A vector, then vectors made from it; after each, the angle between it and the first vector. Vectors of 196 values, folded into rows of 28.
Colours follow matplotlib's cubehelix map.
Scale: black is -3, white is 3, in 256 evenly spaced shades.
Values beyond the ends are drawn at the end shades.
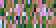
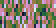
nearly opposite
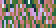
partly aligned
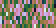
nearly parallel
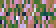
nearly opposite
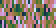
nearly opposite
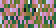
partly aligned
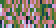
partly opposed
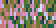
partly aligned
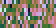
orthogonal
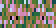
partly aligned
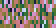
partly opposed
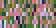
nearly parallel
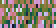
orthogonal
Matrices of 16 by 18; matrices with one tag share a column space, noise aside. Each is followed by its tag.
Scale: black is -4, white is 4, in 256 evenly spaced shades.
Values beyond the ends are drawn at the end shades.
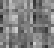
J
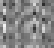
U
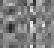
U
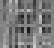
J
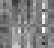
J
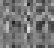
U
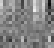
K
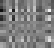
K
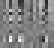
K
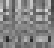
K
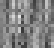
J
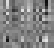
K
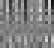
K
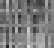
J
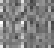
U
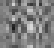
U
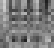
K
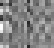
U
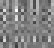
K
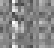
U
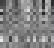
K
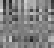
K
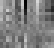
K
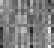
J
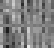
J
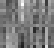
J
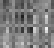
J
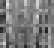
J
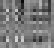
K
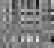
K
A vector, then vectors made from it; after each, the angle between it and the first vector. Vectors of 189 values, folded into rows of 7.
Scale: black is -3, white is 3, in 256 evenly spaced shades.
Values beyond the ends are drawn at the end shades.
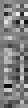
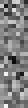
orthogonal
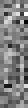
nearly parallel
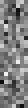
orthogonal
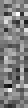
nearly parallel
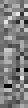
nearly parallel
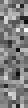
partly aligned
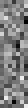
partly aligned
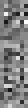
nearly opposite
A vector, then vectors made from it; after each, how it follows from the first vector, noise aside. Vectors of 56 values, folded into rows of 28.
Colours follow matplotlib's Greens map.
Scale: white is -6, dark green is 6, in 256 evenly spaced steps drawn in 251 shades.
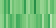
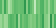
sign-scrambled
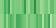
copied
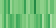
copied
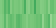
shrunk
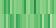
copied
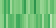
copied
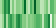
scaled up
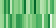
scaled up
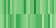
copied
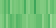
shrunk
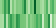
scaled up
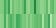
copied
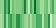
scaled up
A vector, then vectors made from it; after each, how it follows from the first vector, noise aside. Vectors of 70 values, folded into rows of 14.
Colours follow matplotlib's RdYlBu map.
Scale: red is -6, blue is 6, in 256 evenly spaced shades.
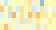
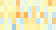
reversed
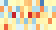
scaled up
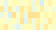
shrunk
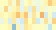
reversed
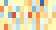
scaled up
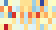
scaled up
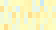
shrunk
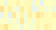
shrunk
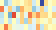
scaled up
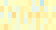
shrunk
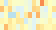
sign-scrambled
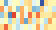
scaled up
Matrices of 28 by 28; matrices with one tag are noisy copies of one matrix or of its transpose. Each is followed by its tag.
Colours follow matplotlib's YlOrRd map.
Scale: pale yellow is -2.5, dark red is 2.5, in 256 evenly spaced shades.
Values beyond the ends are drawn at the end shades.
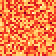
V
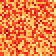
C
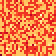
V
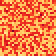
C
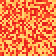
C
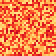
V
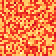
V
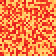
C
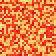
V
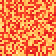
V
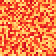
C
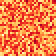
C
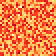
C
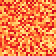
C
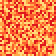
V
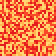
V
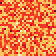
C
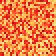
C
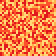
C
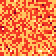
C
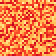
V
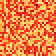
V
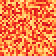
C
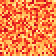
C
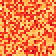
V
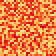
C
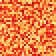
V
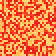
V
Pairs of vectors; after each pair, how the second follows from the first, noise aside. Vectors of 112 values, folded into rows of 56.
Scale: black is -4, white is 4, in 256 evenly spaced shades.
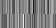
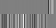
partly zeroed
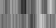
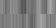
shrunk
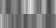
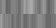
shrunk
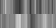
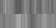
shrunk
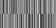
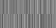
shrunk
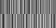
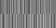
shrunk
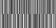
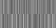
shrunk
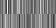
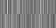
shrunk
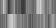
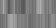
shrunk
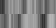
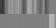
partly zeroed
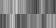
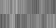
shrunk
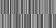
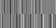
partly zeroed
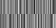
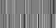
partly zeroed
